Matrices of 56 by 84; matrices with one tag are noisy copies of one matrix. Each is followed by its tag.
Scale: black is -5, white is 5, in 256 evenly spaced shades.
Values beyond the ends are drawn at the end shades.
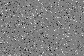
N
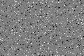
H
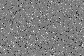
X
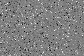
N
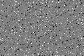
H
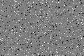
H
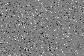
N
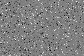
N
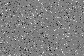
N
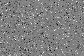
N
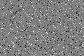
X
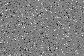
N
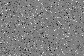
N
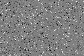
N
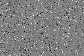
N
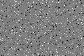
H
